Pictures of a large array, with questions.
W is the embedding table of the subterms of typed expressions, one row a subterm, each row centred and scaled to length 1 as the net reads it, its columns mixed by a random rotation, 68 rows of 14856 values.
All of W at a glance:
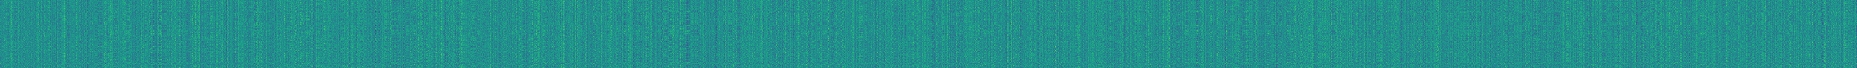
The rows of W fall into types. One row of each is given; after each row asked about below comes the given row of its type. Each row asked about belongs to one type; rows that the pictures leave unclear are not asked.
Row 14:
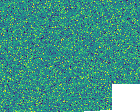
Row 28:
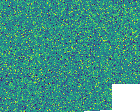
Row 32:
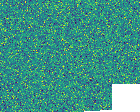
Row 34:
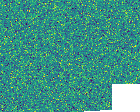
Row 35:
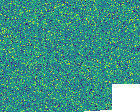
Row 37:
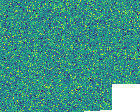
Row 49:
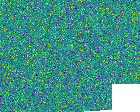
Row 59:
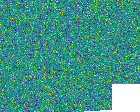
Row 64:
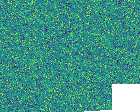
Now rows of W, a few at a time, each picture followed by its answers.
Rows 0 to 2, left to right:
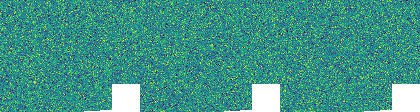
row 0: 28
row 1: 49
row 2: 14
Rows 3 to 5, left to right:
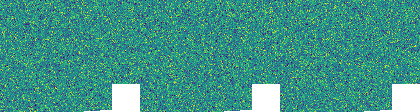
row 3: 59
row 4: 28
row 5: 34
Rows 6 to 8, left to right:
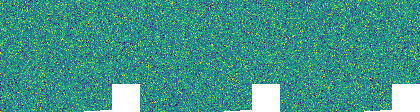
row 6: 32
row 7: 49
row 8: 37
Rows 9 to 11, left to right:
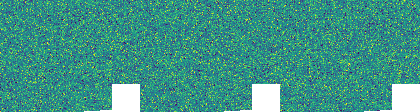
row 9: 32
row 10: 59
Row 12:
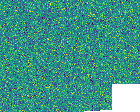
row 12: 37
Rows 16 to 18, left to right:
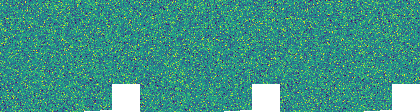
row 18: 32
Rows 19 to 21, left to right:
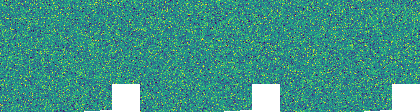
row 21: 49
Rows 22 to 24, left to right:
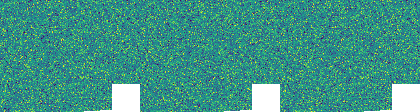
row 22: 14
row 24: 14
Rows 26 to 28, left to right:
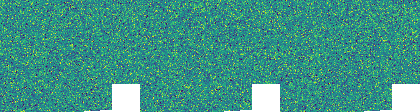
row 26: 49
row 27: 37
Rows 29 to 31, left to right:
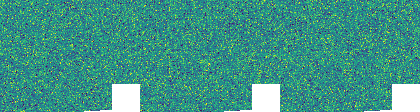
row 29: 49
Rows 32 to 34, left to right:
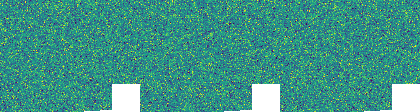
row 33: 64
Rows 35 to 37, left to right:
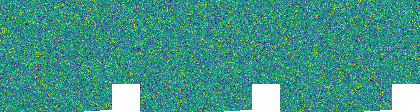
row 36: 32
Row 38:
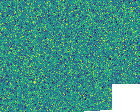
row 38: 28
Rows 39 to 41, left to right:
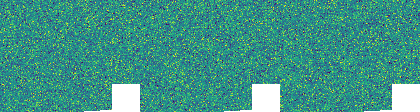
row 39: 35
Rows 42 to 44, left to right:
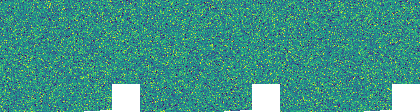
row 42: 14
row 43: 49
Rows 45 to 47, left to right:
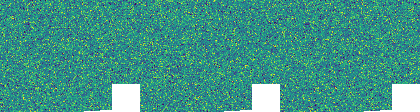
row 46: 34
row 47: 59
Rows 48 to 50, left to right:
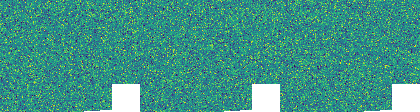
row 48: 28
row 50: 34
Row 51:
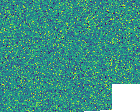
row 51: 35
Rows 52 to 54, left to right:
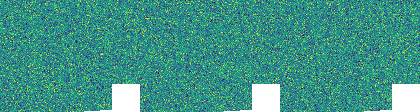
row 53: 32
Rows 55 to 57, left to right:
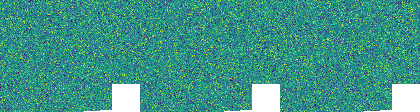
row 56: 37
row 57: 28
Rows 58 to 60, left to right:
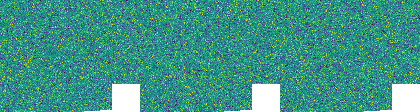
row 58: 14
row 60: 34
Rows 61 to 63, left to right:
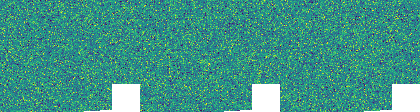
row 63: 32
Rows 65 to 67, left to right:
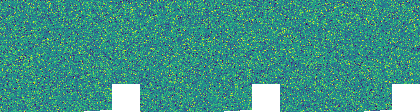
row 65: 28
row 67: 35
